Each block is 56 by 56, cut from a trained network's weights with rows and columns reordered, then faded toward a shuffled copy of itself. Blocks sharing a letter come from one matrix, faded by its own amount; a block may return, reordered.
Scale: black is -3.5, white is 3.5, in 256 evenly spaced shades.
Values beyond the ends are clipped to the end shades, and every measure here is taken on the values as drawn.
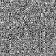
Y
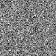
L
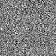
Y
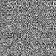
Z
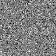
L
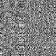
Z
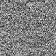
Y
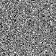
L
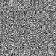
Z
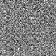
Y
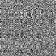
Z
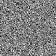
L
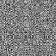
Z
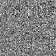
L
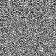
Y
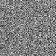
Y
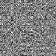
Y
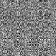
Z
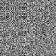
Z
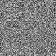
Y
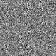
L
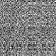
Z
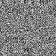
Y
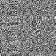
Z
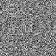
Y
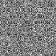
Z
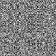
Z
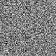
Y
